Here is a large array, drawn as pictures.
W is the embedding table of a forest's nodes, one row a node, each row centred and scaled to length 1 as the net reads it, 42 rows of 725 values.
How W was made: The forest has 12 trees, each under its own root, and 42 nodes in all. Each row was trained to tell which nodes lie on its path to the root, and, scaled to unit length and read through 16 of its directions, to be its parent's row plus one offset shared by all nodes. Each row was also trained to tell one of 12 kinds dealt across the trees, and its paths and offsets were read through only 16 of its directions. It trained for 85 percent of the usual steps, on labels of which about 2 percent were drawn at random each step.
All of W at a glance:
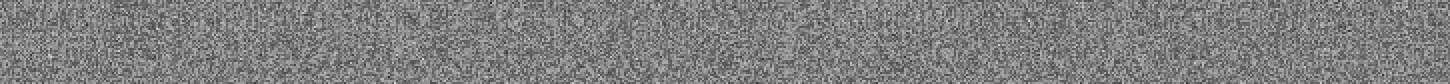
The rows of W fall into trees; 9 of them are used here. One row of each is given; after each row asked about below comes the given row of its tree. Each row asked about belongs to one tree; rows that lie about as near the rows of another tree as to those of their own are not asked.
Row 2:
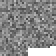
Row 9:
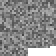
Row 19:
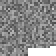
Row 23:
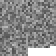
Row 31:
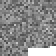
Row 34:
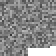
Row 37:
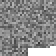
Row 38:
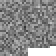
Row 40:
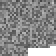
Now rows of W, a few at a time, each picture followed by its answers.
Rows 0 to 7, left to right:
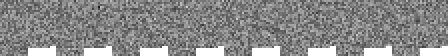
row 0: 2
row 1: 23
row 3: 2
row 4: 19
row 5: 38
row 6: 40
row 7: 40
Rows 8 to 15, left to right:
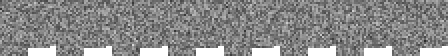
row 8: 37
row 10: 40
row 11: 9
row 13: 2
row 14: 9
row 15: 38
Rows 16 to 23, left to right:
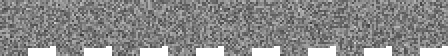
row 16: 2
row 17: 23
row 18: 9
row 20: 38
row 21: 23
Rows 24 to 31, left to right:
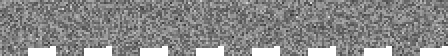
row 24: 19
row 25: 37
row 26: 2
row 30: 31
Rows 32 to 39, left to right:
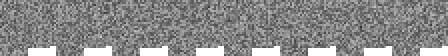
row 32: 19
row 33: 31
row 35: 38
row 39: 31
